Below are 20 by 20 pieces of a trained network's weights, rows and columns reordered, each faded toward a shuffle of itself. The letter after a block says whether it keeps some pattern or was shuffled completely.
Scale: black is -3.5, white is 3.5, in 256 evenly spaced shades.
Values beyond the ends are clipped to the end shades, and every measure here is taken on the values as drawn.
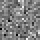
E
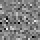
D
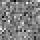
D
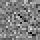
E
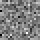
E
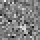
E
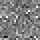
D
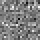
D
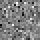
E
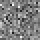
E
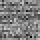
D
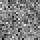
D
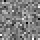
E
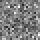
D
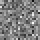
D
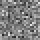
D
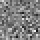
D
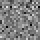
D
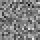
D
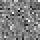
E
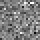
E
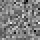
E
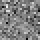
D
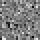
D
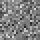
E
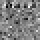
D
